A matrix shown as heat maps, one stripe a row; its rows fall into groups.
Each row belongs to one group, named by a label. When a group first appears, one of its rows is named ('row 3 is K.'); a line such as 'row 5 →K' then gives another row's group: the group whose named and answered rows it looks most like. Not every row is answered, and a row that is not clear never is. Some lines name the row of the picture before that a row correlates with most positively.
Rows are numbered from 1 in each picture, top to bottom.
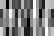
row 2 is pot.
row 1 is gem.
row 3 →pot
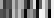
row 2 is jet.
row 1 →jet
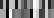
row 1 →pot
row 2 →gem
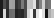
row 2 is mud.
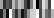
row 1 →jet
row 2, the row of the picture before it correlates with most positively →1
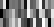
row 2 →mud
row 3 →jet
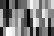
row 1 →mud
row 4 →pot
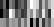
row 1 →mud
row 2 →mud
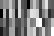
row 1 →pot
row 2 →pot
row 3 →mud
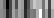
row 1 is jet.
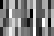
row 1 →pot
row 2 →gem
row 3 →jet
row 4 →pot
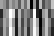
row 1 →gem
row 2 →pot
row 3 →pot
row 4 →pot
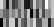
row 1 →gem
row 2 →gem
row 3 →pot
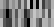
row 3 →jet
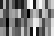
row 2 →jet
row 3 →mud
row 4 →gem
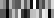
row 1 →gem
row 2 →jet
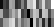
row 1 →mud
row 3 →pot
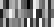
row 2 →pot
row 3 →gem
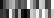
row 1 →mud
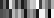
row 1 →mud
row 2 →jet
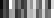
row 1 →mud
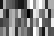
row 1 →mud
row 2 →jet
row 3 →mud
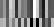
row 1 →pot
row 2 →pot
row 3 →gem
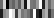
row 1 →gem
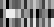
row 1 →gem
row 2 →pot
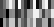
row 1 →pot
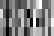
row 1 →mud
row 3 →gem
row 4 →jet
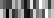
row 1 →jet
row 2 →gem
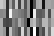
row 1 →gem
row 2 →gem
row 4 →gem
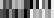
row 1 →jet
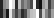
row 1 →pot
